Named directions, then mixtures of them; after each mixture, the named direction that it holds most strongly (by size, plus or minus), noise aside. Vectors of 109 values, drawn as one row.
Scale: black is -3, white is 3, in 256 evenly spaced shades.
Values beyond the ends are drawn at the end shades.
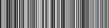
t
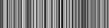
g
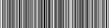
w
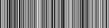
t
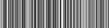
g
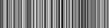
g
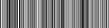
t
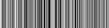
t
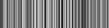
g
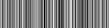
w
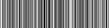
w
